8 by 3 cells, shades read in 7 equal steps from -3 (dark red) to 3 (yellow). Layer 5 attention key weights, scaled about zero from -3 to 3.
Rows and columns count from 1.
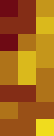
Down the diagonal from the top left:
-3 -2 1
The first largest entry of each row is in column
3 3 3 2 2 3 1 3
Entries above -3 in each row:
2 3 2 3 3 3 3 3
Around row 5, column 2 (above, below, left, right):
2 -2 0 0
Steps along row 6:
same up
